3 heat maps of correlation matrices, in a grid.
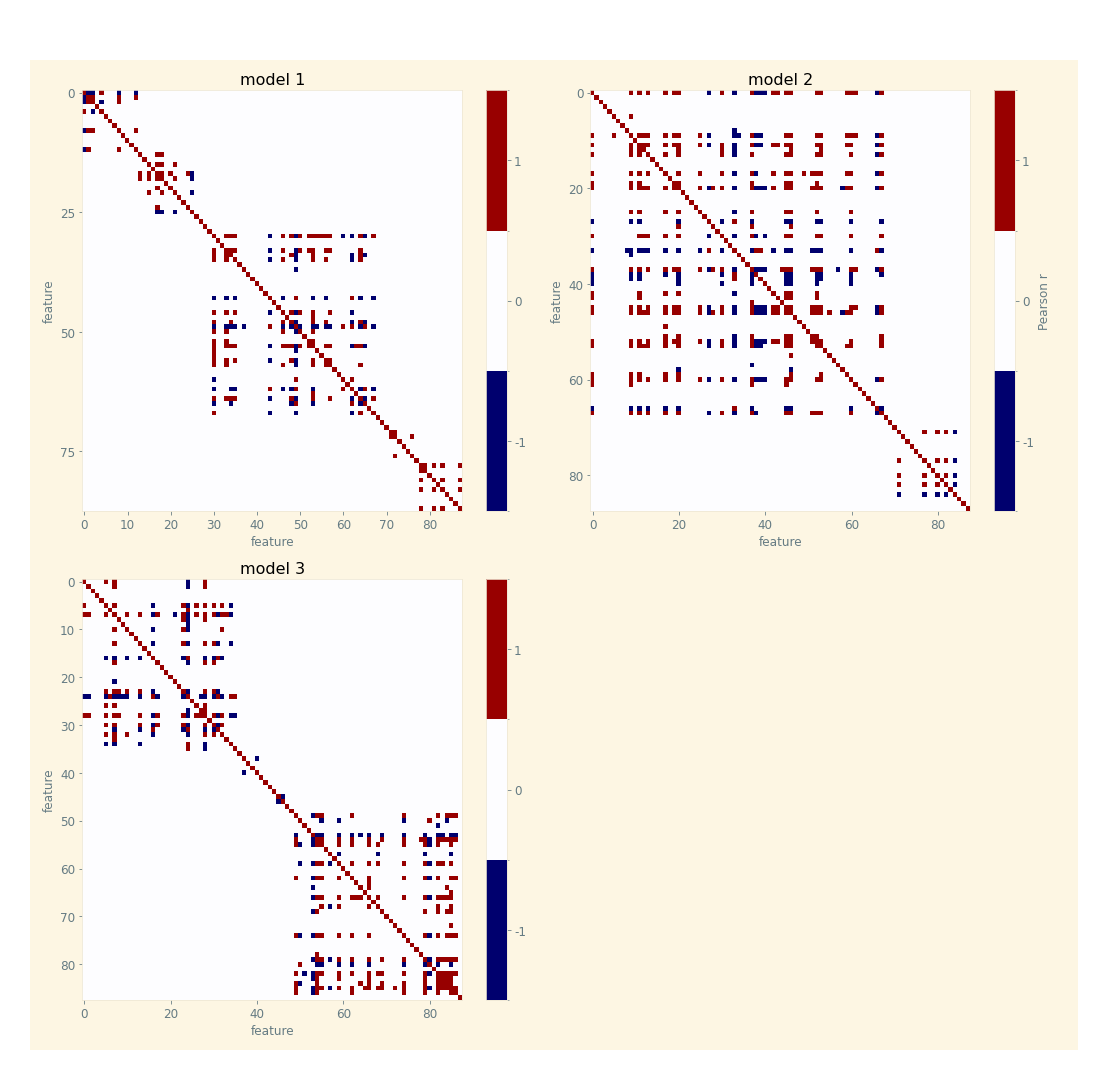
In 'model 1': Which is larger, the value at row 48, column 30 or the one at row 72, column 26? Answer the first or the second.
the first
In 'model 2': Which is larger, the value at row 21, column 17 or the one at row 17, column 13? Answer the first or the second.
the second
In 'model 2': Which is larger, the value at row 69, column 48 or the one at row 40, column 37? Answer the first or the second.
the first
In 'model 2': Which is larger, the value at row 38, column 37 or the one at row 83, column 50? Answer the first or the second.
the second
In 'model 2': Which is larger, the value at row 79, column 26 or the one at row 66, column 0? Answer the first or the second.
the first
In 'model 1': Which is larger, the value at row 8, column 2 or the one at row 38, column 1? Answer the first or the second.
the first
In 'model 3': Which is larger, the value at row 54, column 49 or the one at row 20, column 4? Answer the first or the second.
the first
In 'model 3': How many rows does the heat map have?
88
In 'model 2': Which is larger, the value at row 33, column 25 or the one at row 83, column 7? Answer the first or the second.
the second
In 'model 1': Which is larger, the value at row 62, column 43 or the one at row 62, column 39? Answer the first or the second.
the first
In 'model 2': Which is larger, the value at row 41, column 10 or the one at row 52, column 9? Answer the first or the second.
the second
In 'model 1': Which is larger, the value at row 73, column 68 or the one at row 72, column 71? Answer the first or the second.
the second
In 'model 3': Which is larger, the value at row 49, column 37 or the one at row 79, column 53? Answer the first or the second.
the first
